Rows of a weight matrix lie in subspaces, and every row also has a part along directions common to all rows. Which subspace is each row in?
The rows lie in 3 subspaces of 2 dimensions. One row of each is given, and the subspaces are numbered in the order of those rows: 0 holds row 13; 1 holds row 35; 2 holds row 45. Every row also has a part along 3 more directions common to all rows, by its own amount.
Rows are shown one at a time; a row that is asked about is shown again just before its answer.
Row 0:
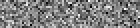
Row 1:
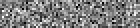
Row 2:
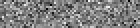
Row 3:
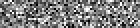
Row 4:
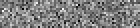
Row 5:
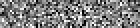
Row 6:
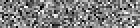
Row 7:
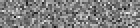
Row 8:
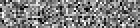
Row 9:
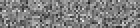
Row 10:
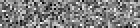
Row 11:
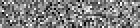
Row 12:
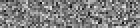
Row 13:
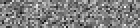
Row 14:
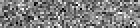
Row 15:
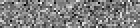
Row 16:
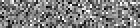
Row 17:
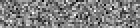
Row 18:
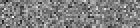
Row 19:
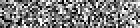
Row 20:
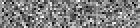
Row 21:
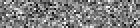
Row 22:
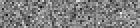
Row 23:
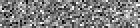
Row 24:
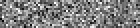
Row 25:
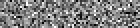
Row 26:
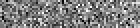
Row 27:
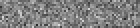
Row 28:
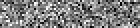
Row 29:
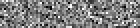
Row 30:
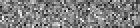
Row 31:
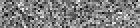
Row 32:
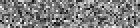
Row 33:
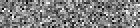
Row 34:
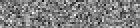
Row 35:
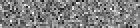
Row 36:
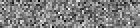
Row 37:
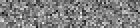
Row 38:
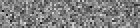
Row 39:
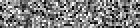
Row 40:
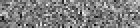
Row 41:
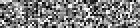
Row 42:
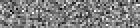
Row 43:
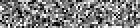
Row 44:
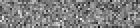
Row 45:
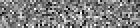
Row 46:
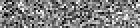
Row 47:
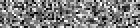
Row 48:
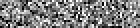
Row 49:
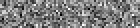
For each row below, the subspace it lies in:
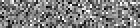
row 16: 0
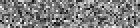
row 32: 2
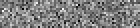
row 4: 1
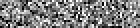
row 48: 2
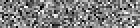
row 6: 2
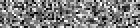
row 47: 2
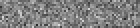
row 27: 2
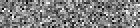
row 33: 1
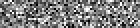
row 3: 0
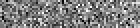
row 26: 2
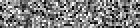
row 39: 1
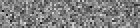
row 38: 1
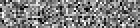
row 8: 0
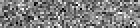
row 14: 1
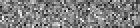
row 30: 2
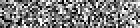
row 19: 2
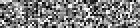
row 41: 0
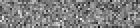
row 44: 2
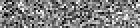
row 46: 1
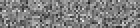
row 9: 0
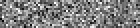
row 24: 0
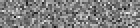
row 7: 2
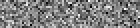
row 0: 0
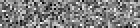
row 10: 1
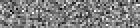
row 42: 1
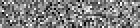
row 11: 1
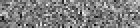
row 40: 2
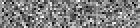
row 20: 1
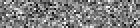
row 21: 0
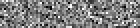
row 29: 0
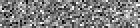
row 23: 1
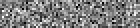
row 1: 1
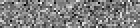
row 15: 0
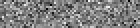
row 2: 0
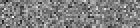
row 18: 0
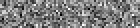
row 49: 2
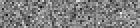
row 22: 1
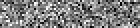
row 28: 1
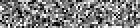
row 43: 2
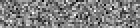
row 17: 1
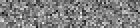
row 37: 2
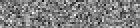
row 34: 1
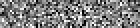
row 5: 2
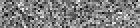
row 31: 1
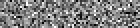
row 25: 2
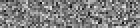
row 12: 0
